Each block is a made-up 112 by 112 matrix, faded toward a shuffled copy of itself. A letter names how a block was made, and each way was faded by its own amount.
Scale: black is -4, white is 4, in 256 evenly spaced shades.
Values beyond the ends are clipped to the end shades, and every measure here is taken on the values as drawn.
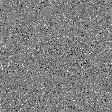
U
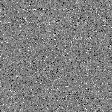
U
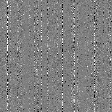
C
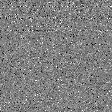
U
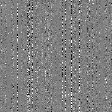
C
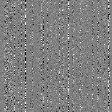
C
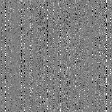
C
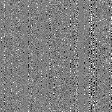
C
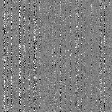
C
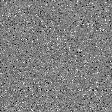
U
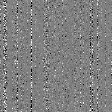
C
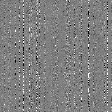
C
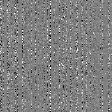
C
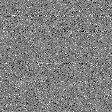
U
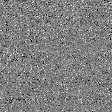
U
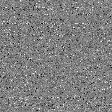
U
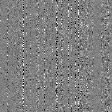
C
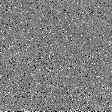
U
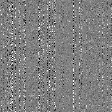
C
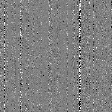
C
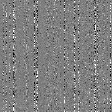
C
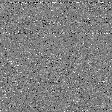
U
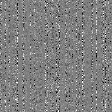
C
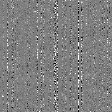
C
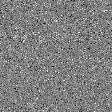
U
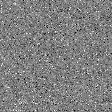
U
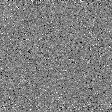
U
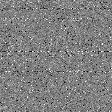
U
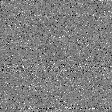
U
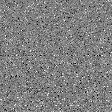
U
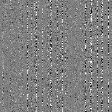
C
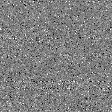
U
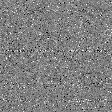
U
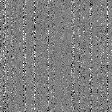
C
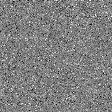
U
